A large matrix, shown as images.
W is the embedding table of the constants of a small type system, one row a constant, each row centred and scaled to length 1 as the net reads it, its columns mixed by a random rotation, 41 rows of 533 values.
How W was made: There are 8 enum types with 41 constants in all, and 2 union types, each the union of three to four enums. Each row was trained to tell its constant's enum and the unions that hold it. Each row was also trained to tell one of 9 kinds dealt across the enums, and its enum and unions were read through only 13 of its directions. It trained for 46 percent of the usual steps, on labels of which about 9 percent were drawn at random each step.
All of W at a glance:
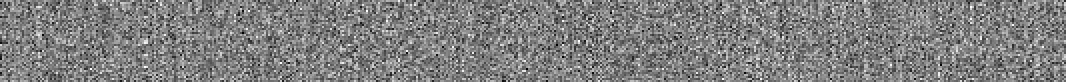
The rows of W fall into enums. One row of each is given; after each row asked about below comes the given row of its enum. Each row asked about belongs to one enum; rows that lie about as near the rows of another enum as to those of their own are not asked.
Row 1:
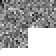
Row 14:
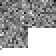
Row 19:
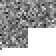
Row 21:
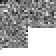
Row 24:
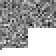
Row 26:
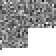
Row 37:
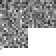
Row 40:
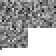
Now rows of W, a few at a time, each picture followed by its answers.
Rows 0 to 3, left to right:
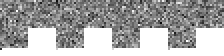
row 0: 40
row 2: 24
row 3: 21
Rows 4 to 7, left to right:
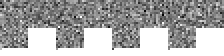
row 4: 37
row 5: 26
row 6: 26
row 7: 14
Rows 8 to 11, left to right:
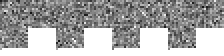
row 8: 21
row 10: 14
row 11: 21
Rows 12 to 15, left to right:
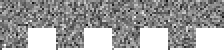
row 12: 40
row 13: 19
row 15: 40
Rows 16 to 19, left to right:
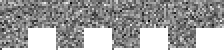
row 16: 26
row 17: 21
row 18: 26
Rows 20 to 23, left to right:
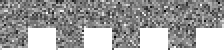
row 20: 1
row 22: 14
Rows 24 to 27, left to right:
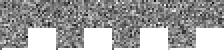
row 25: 24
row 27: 1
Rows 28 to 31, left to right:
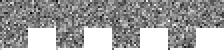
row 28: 21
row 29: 1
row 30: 14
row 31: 40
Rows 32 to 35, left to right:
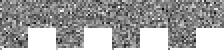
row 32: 37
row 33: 1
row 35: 14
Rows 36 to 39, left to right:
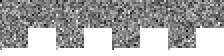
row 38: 40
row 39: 26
